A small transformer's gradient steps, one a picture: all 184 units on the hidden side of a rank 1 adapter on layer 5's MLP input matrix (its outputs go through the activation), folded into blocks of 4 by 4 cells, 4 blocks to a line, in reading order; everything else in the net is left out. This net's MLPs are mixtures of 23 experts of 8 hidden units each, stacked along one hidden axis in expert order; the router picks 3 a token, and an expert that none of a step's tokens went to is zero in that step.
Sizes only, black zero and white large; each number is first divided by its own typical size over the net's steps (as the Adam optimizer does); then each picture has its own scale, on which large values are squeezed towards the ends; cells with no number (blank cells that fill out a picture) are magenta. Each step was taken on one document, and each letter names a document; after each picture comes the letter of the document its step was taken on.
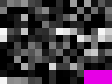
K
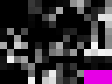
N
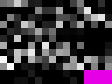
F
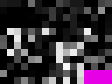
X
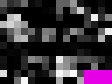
F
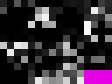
N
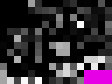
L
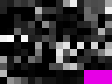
L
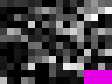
L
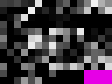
K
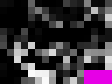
N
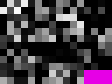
F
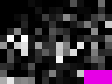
X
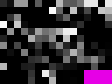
K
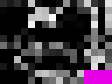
N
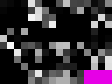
N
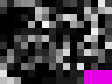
L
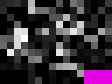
X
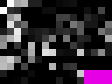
F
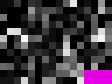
X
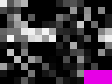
F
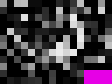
K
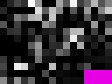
L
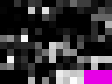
N
